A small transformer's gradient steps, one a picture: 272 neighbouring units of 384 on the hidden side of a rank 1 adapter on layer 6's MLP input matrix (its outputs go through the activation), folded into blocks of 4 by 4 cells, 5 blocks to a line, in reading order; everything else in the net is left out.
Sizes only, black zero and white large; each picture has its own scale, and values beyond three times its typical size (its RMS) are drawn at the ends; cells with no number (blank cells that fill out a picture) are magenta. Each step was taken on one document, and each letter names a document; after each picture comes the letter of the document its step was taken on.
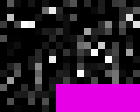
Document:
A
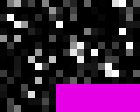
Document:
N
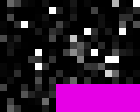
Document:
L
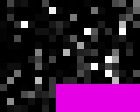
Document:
L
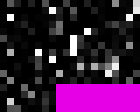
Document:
N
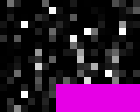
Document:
L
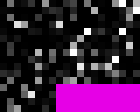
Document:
N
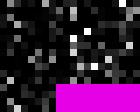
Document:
N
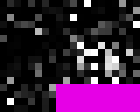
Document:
A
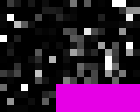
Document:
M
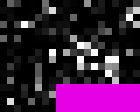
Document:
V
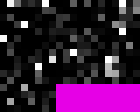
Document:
M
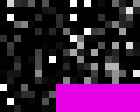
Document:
M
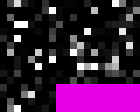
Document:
N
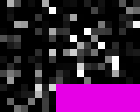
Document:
V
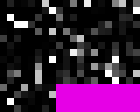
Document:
A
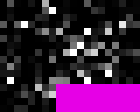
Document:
V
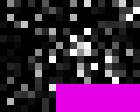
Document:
A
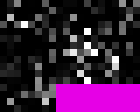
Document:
V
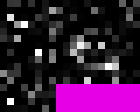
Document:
L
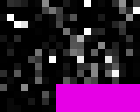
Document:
M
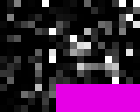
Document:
V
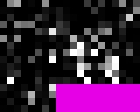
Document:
V
